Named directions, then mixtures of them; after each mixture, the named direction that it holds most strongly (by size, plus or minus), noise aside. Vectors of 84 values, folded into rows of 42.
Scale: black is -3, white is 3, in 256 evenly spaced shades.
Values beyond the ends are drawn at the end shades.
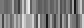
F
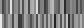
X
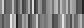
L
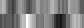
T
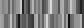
F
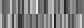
X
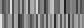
X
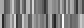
L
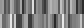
L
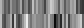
X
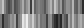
T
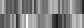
T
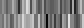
F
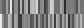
X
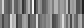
L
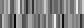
L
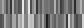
F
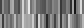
F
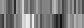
T
